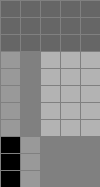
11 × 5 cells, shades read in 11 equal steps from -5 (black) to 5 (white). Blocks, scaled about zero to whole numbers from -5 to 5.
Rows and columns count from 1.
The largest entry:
2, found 15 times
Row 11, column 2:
1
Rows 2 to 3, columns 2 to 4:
-1 -1 -1 | -1 -1 -1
